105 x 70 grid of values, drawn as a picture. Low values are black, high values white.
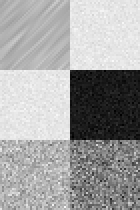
It is made of 3 by 2 panels. Panel 1,1: high, slanting up to the right, faint in contrast. Panel 1,2: very high, fine-grained, faint in contrast. Panel 2,1: very high, fine-grained, faint in contrast. Panel 2,2: very low, fine-grained, faint in contrast. Panel 3,1: high, fine-grained. Panel 3,2: middling, fine-grained, strong in contrast.
